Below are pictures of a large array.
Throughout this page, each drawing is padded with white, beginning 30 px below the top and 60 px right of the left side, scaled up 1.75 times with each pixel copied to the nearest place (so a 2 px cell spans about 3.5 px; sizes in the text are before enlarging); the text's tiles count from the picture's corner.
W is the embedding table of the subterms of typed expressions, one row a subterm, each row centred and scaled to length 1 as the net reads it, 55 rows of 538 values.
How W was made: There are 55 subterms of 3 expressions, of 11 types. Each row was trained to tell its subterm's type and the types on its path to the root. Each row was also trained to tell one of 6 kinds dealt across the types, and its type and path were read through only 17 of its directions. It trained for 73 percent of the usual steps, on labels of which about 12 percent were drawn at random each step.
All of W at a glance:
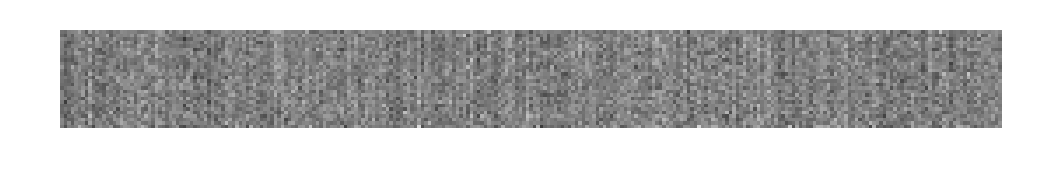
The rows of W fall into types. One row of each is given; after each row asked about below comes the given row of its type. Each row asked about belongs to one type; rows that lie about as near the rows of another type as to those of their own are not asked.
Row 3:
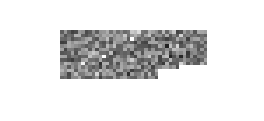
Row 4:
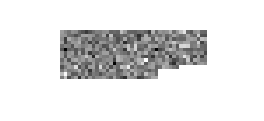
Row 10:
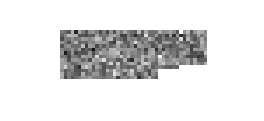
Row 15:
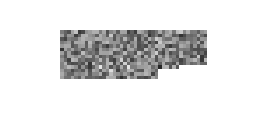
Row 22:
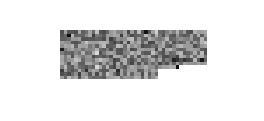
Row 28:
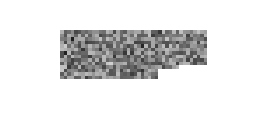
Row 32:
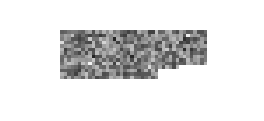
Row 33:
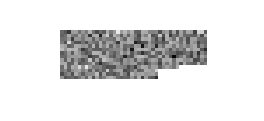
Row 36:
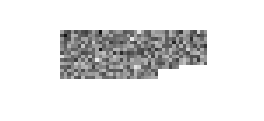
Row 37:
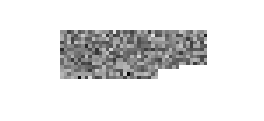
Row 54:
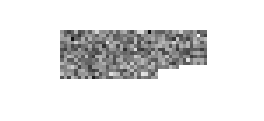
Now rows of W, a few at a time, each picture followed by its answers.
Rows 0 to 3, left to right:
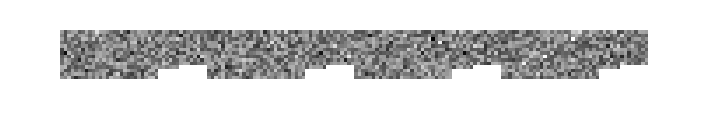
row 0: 37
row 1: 22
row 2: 22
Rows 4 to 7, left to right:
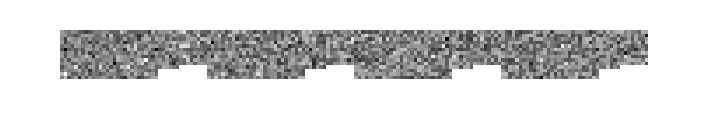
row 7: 36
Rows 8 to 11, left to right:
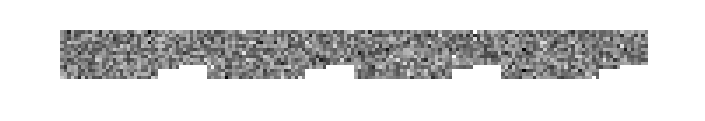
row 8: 36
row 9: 3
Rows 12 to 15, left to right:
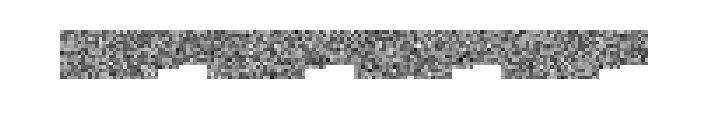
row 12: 22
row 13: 3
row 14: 28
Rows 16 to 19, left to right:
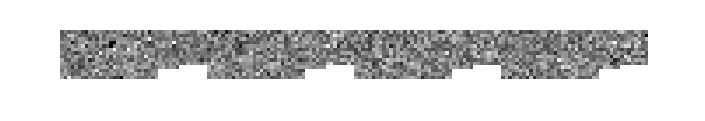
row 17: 37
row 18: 37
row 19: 4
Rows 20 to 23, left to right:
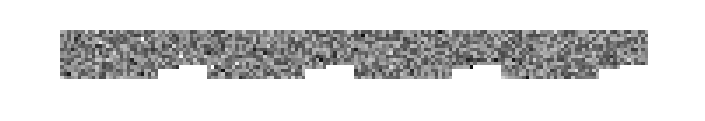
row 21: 3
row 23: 37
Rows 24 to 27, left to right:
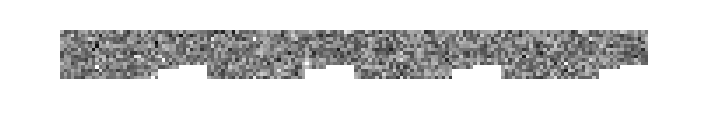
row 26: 33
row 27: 15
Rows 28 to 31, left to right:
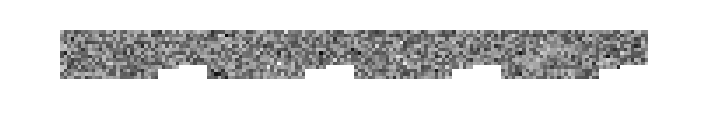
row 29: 22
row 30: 36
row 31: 32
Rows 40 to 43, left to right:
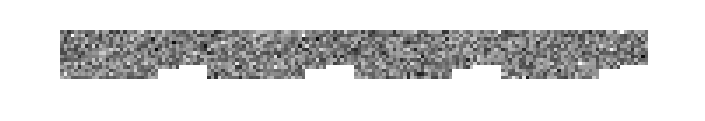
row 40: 37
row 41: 3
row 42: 36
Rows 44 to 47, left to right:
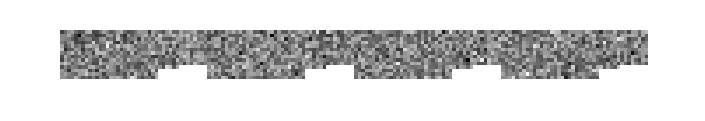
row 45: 3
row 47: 28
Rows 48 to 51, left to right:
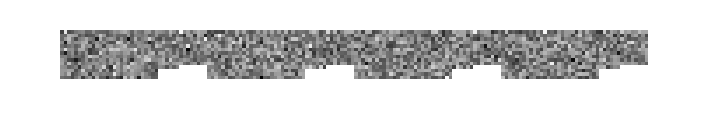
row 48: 10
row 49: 22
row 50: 15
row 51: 28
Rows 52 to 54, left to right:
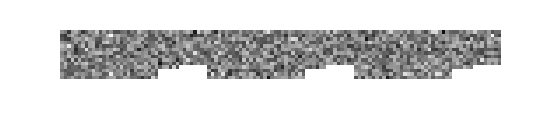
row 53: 36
